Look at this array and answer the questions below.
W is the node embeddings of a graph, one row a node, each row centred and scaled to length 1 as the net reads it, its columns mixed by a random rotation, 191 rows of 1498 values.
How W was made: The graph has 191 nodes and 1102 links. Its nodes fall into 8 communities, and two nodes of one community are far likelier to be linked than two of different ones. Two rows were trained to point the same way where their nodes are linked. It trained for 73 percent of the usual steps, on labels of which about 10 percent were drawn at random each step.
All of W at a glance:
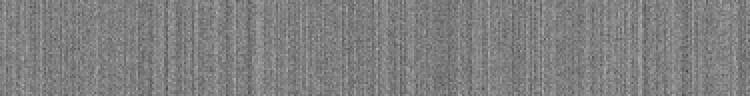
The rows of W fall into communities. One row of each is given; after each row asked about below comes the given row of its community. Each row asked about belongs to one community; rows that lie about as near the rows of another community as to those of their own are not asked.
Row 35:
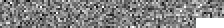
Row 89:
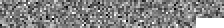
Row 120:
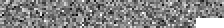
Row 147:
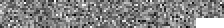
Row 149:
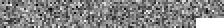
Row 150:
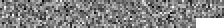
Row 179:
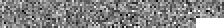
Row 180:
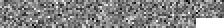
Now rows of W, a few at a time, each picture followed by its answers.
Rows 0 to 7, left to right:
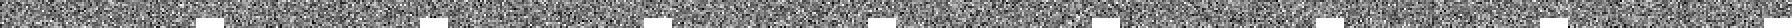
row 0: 120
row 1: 147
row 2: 120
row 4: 147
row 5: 120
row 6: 149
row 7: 147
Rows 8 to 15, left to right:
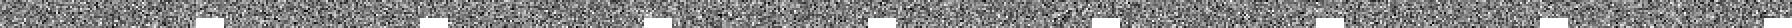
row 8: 35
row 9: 150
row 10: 89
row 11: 89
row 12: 150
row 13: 120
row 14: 149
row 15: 149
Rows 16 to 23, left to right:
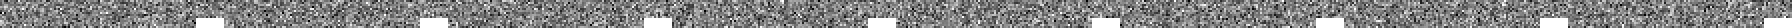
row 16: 180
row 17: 35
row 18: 35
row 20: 150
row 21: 179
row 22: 35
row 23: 180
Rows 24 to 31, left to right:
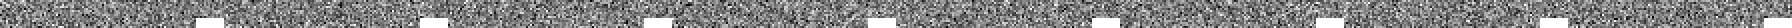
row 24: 149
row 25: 179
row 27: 120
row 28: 179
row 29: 120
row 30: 147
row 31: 179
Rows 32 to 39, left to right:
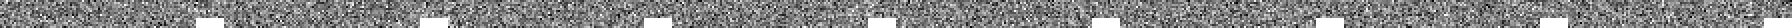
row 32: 120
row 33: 89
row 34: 147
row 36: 150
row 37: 179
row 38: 120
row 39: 180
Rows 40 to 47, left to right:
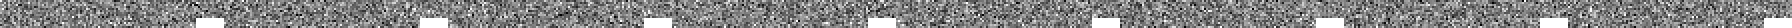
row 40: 179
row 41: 120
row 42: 35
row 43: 147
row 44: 89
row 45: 120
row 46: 35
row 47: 120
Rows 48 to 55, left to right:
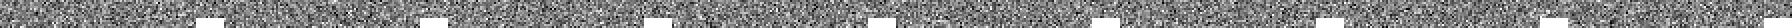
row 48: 180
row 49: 120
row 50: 150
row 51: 89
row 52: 120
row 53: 149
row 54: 89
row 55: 35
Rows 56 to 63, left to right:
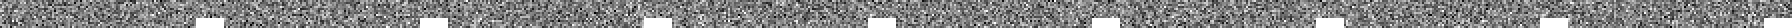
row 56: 147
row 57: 180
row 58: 120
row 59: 89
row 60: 120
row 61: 89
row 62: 89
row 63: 147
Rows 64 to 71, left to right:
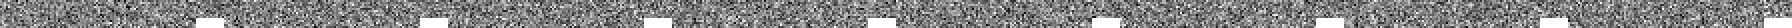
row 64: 179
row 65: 89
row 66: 150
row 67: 180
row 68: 179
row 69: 180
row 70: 89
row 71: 35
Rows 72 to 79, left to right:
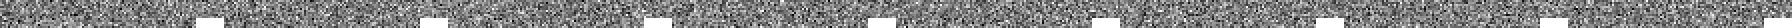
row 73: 35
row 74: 89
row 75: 120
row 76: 149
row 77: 180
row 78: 149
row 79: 149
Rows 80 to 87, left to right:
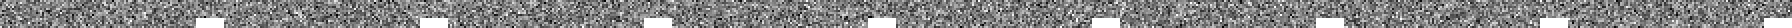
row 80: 149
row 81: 89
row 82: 89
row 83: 179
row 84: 120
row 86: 35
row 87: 147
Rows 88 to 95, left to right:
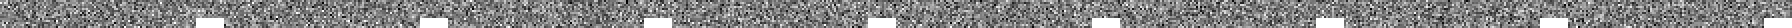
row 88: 89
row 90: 149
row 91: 147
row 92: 180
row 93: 149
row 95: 149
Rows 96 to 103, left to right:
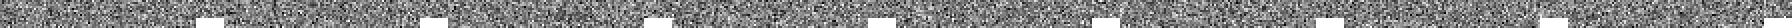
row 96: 149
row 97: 147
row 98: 179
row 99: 147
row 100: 149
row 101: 147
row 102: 120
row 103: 180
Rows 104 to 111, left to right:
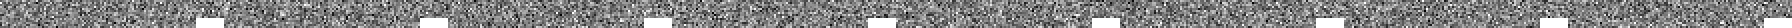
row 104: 89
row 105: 179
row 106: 35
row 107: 150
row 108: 180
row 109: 149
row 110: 149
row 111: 120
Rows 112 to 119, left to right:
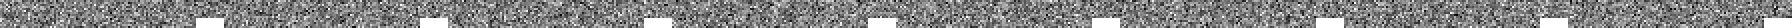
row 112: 180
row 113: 150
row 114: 35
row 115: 180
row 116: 180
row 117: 150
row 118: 35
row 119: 150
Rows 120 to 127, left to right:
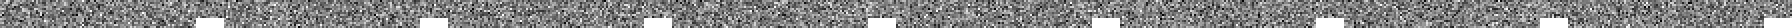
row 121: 150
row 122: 150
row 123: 35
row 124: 89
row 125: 150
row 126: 35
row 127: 149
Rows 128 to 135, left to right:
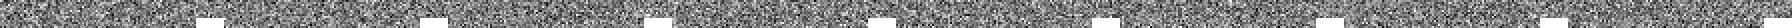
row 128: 35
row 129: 147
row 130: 89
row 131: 179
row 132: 180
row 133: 120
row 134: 89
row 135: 120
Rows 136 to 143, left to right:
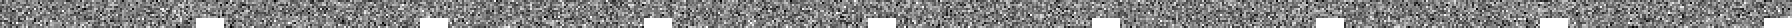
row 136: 120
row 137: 120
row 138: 147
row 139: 150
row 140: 149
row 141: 120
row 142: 120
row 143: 180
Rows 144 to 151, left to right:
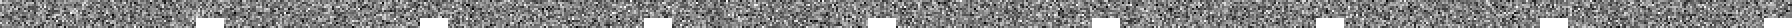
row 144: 89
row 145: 180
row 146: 150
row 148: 147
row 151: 179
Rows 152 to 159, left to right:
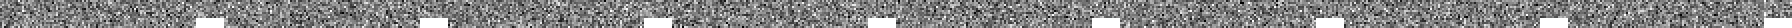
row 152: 120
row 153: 179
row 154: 120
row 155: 147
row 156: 150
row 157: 35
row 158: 180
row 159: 35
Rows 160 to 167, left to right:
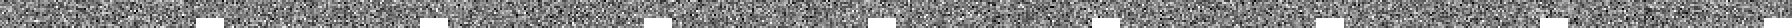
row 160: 180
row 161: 149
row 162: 89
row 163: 35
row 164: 89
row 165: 150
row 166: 89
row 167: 179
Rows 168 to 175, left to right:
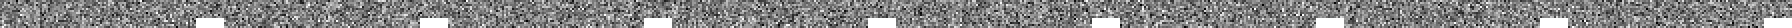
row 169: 180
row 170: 180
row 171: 150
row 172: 149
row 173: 120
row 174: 179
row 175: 147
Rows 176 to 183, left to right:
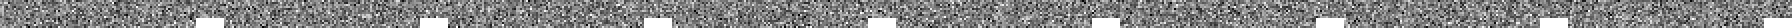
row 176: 179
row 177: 149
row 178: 149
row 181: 179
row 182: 147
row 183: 150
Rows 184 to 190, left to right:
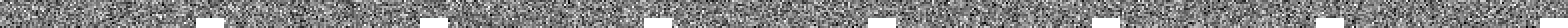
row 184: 180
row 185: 180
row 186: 35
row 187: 147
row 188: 147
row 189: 150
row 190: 149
